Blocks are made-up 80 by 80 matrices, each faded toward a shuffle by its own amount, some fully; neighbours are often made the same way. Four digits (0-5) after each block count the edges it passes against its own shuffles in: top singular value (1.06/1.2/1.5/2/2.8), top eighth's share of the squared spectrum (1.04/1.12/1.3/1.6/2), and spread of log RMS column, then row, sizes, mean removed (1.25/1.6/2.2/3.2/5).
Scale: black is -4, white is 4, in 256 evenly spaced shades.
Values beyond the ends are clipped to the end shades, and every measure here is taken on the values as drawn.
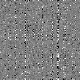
4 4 3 2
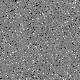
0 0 0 0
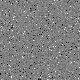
1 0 0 0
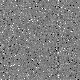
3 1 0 0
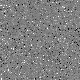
2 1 0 0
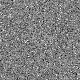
0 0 0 0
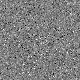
0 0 0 0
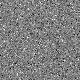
0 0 0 0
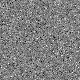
0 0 0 0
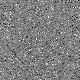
2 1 0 0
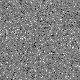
2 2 0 0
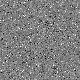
0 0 0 0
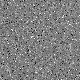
2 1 0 0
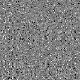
4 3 2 1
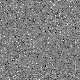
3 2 0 0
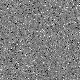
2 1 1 0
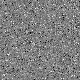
2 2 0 0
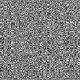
4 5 3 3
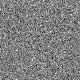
1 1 0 0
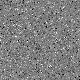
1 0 0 0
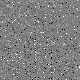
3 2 1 1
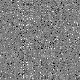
3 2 1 0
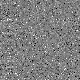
3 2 0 1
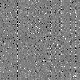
4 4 2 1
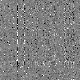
4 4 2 1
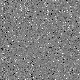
2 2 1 0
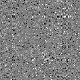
4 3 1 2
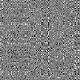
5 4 3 2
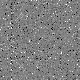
3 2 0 0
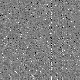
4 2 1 0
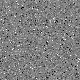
2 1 0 0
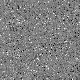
2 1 0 0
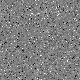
1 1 0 0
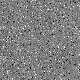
2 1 0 0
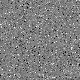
2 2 0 0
